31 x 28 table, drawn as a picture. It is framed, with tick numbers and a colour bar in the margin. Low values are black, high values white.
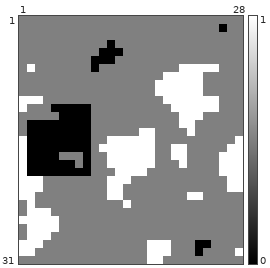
Roughest part: middle left. Grain: blotchy. Odd patch: lower, in the middle left. Calmest part: top left. Ninth with the lowest average: middle left.
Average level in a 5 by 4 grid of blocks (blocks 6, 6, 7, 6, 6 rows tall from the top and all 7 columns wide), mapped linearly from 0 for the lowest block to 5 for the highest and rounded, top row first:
3 2 3 3 / 3 3 5 5 / 0 3 5 4 / 4 4 3 4 / 5 3 4 3
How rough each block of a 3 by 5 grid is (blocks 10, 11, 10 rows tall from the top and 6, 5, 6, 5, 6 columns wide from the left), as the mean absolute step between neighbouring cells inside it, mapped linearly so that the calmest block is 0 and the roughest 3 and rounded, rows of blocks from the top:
01111
32121
20111
